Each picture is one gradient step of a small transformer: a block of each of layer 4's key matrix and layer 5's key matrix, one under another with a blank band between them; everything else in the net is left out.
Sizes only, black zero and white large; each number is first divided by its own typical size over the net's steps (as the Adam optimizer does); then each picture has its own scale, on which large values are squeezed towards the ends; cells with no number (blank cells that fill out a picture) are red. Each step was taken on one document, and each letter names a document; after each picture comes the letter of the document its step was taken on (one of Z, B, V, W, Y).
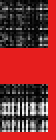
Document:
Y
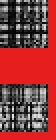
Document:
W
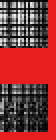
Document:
Y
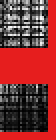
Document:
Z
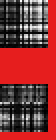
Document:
W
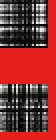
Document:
Z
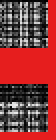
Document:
Y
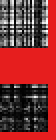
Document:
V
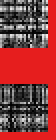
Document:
W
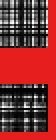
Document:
V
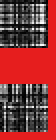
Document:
Z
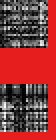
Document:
Z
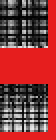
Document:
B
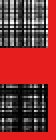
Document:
V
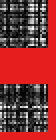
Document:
Z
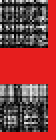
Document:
W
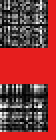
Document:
Z
